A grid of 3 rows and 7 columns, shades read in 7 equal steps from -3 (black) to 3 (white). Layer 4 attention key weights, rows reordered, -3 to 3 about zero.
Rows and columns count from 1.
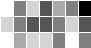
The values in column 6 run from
0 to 3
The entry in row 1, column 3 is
2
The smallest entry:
-3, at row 1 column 7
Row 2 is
2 0 -1 -1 0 2 -1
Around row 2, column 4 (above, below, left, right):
-1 2 -1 0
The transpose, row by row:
3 2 3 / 0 0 1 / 2 -1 2 / -1 -1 2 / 1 0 0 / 0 2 3 / -3 -1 0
